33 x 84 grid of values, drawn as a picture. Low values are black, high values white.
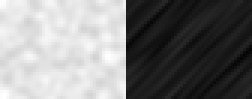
The table splits into one row of 2 panels. Panel 1,1: very high, blotchy, faint in contrast. Panel 1,2: very low, slanting up to the right, faint in contrast.
